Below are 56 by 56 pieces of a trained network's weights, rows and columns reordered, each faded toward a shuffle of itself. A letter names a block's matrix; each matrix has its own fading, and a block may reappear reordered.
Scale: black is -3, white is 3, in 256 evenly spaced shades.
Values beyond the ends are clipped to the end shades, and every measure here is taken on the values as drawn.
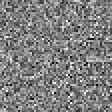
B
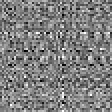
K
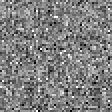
B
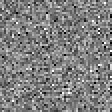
B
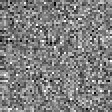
B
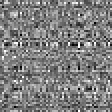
K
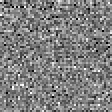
B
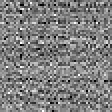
K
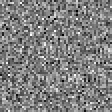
B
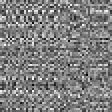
K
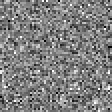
B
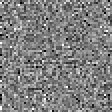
B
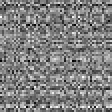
K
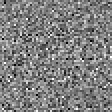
B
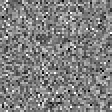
B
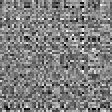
K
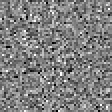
B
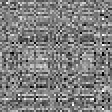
K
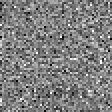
B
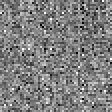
B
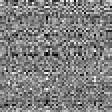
K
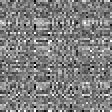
K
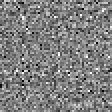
B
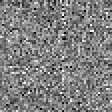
B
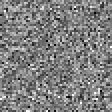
B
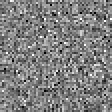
B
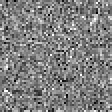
B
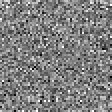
B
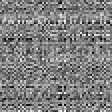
K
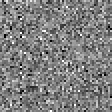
B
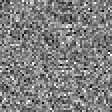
B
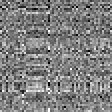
K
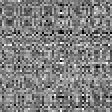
K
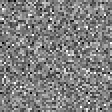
B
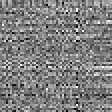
K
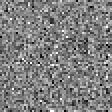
B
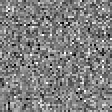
B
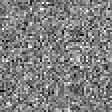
B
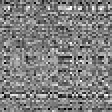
K
